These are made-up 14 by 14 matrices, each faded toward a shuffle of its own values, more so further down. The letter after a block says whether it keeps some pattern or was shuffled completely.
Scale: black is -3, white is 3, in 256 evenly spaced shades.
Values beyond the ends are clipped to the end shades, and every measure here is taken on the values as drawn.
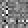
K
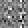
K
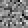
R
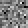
R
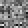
K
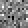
R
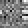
K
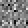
K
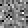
R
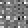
K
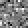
R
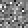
R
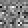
K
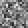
R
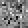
R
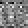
K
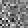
K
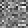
K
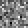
R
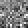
K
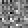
K
